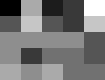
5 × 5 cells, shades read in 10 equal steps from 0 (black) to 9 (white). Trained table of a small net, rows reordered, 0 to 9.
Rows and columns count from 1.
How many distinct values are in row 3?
2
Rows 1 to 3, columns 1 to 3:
0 6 1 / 3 7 3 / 5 5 5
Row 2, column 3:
3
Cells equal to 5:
6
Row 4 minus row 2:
2 -5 1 2 -4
